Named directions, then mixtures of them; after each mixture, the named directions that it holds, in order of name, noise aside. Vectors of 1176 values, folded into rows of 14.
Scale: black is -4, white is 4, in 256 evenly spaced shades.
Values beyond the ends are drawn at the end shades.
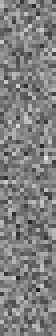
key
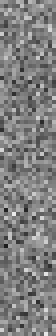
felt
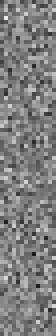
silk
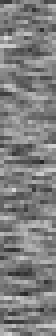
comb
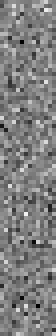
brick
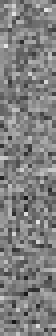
brick, comb, key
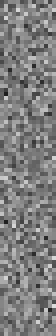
silk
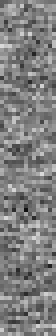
brick, comb, felt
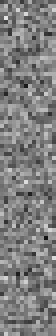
comb, key, silk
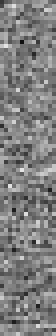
brick, comb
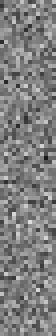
key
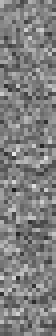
comb, key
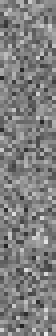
felt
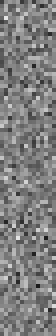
silk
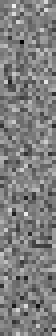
brick, key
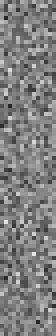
silk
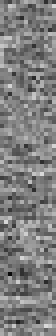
comb, silk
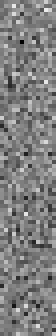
brick, key
